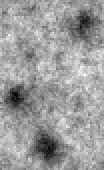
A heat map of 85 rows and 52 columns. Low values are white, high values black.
Ninth with the lowest average: middle right. Bumps: three. Average level on the scale: 40%. Mirror symmetry: none. Histogram: skewed, a long tail of high values.
